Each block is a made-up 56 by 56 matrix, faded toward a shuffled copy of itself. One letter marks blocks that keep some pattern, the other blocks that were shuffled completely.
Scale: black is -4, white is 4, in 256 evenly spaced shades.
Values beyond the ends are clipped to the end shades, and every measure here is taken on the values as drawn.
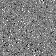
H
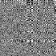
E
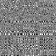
E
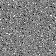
H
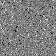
H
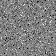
H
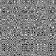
E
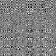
E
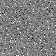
H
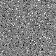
H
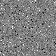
H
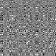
E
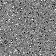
H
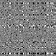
E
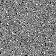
H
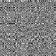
E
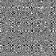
E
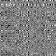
E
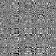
E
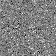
H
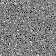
H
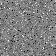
H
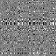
E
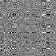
E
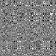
E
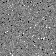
H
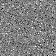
H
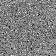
H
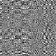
E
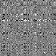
E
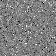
H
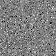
H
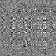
E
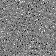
H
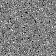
H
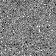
H
